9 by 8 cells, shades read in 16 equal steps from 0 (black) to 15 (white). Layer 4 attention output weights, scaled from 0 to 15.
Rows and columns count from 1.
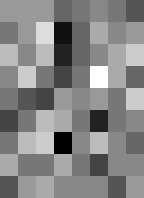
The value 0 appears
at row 7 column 4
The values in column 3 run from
4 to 13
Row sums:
60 63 68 69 61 56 63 61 62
